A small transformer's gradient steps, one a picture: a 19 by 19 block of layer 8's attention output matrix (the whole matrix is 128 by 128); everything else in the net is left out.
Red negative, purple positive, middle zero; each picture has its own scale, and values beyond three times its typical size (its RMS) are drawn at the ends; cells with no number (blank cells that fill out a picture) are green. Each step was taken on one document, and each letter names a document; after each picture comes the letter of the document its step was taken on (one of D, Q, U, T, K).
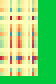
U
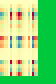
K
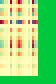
U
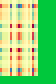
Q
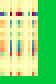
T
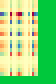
T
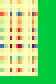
U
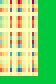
K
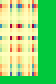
Q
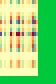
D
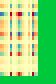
T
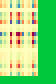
D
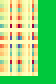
K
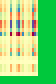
D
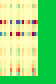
D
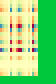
Q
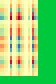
K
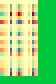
T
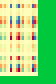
D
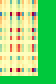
D
